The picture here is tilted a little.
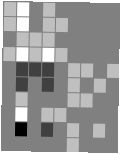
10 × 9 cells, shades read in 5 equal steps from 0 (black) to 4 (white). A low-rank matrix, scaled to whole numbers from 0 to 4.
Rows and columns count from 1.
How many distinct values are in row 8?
3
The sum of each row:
22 23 21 25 18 18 21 22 17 19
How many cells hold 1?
6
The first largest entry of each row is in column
2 2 2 2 6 6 2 2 6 6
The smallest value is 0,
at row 9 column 2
